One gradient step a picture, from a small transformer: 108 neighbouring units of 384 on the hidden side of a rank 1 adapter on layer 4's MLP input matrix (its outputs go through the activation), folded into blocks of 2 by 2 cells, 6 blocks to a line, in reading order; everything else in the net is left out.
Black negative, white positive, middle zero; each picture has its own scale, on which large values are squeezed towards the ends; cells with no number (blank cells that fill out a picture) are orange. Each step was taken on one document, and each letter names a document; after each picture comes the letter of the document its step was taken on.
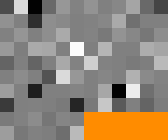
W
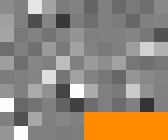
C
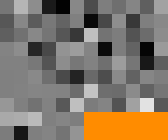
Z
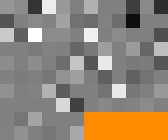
W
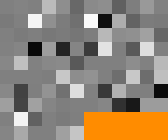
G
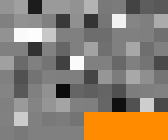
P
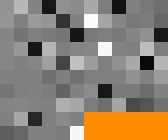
Z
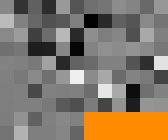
Z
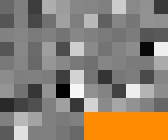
C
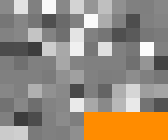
G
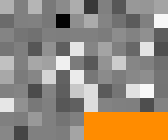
C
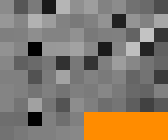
Z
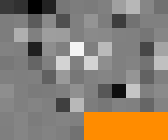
W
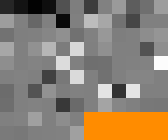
W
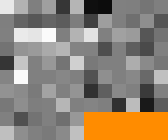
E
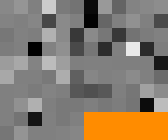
G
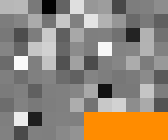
Z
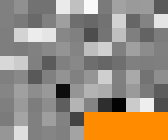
P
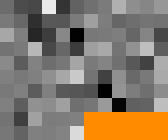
Z
